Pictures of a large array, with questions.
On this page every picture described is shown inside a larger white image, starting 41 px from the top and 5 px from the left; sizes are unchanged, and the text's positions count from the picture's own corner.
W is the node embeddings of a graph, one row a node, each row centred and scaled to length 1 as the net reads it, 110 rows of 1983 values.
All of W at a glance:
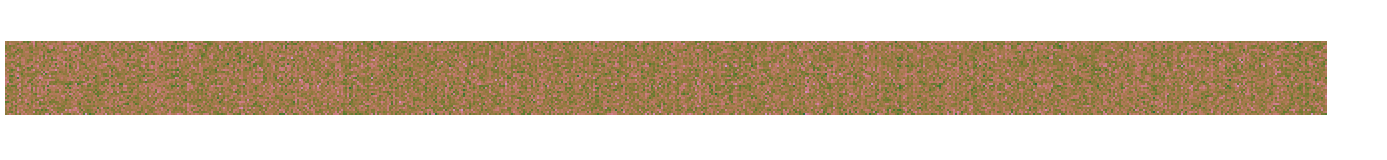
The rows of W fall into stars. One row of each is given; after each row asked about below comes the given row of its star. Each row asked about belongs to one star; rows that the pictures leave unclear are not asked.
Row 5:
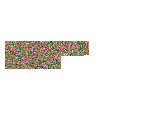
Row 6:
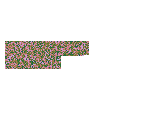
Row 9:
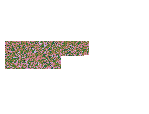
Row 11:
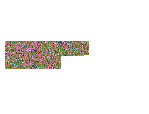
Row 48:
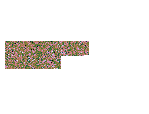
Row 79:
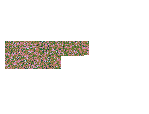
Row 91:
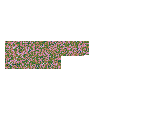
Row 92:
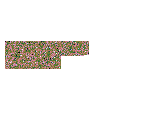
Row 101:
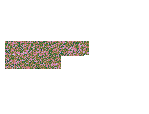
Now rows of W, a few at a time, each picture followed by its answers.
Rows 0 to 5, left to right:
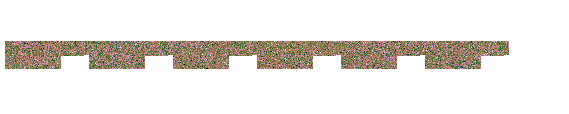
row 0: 79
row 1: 92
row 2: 101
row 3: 48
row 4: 5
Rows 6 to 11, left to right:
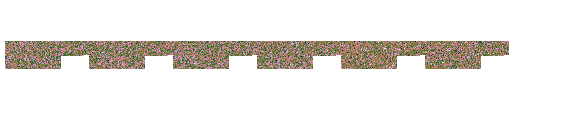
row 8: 11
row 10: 6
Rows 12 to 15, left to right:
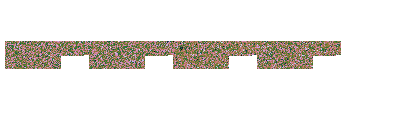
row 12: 92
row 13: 92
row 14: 9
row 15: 91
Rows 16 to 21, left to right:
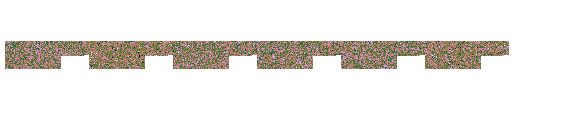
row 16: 5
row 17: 48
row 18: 101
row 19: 5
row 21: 6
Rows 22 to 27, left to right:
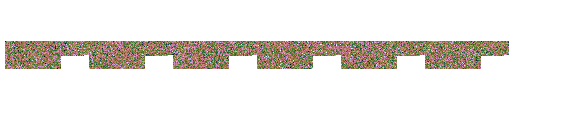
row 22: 9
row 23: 11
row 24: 11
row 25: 6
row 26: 91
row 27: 91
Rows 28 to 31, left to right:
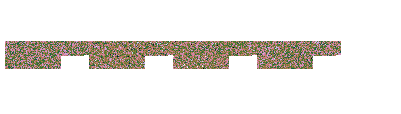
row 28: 5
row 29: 9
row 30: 101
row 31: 48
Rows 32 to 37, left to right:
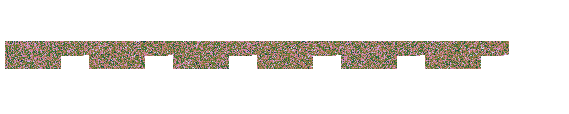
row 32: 79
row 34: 101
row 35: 91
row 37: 91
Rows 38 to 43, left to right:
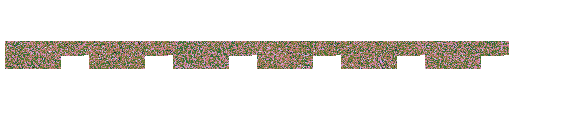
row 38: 91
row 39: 91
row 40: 9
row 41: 11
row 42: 79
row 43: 11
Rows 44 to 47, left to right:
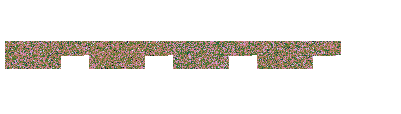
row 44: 79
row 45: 101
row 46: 5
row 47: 91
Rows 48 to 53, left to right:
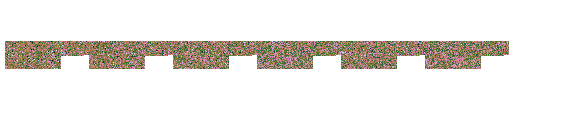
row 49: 9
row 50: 79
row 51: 79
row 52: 11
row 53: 79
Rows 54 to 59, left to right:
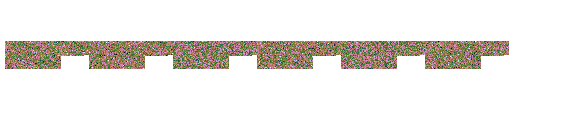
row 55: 92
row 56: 92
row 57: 9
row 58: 79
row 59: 6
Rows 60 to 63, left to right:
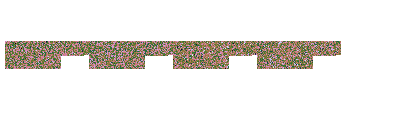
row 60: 5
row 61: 101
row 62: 9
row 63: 5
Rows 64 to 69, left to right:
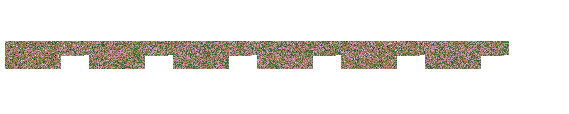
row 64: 5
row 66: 48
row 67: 11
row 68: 11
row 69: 91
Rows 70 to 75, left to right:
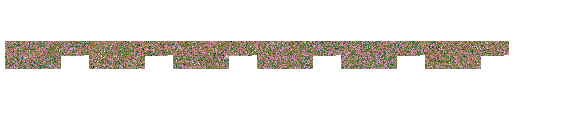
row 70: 11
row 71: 6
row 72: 5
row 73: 11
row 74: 92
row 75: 9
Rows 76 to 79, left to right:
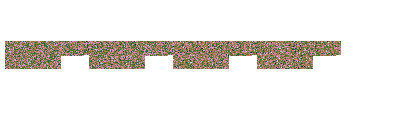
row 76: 91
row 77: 5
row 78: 11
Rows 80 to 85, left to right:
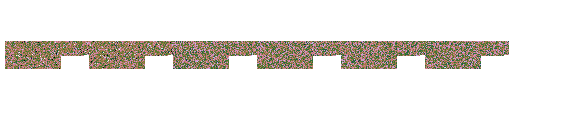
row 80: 92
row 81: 92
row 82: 91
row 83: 91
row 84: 6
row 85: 101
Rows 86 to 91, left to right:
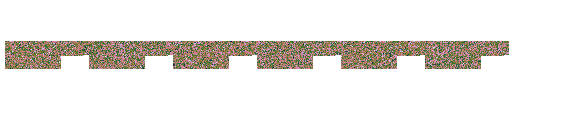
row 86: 91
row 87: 79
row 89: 11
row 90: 5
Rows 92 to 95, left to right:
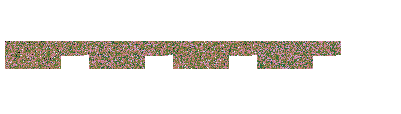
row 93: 91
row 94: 101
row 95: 5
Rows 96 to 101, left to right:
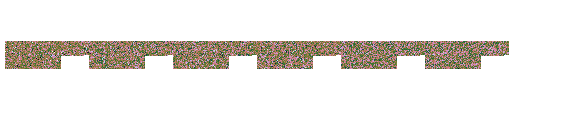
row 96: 48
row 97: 11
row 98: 5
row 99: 79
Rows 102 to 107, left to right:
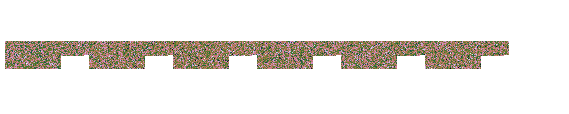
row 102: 48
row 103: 79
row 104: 48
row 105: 79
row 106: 11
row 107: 6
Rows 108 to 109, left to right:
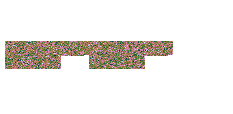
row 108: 5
